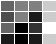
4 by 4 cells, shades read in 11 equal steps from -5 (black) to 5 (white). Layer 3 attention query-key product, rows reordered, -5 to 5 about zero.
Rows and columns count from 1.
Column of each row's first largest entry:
4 4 4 4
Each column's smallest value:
-4 -5 -4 3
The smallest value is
-5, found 2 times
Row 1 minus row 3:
0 5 3 -2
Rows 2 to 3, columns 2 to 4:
0 -4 3 / -5 -3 5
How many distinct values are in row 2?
4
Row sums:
2 -3 -4 -10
